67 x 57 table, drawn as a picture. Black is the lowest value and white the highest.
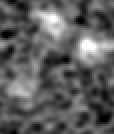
The ninth with the lowest average is the bottom right. Neither half mirrors the other. Three bumps rise from the field.
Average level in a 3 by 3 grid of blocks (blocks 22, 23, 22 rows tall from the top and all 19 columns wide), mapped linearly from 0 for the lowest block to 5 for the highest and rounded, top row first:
152
313
210
